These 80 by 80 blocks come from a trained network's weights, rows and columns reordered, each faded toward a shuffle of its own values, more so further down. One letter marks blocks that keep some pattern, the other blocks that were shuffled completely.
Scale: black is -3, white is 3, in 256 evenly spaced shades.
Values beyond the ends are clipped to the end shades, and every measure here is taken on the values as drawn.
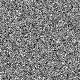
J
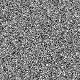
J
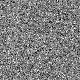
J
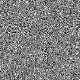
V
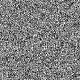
V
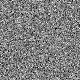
J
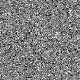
V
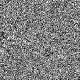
V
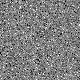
J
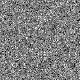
V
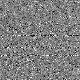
V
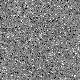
J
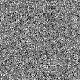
V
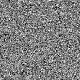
V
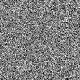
V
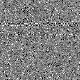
V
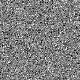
V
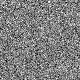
J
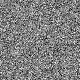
V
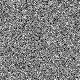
J
